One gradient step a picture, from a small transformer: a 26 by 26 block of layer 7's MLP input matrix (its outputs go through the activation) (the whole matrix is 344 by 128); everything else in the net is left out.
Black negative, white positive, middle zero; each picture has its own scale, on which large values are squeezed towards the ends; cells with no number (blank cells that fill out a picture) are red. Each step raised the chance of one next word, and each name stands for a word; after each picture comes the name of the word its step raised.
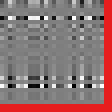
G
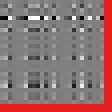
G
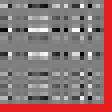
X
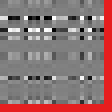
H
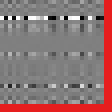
G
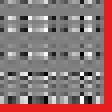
X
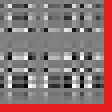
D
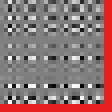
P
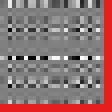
D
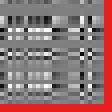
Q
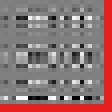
P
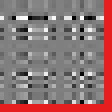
H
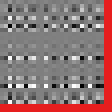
P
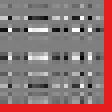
H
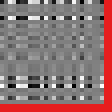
G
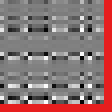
P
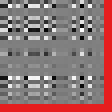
D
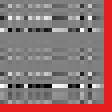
G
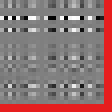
D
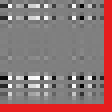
D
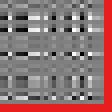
X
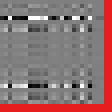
G
